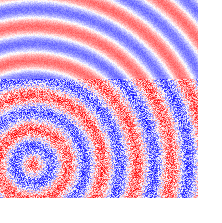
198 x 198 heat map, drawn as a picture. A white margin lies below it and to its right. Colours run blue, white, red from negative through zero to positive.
Seam: horizontal, 40% of the way down, the top part calmer. Slope: none. Rings: centred on the bottom left. Mirror symmetry: none.
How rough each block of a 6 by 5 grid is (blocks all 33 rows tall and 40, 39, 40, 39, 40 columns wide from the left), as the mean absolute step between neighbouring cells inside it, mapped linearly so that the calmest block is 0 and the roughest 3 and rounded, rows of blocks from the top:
00000
00000
22222
33333
33333
33333
